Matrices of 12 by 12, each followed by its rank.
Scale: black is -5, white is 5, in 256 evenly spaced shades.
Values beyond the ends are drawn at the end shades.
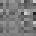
two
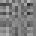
two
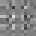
two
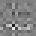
two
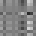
one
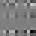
one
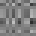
one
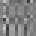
two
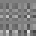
one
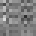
two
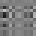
one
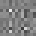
two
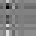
one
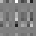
one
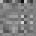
two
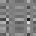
one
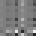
one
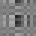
one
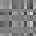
one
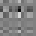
one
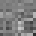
two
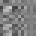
two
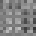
two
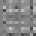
two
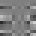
one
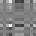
one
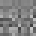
two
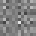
two
